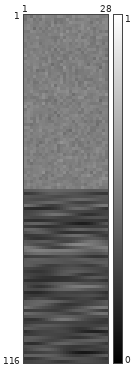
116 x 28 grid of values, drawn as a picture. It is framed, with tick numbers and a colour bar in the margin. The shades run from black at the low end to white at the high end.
The table splits into 2 rows of 1 panel. Panel 1,1: middling, fine-grained, faint in contrast. Panel 2,1: low, streaked across.
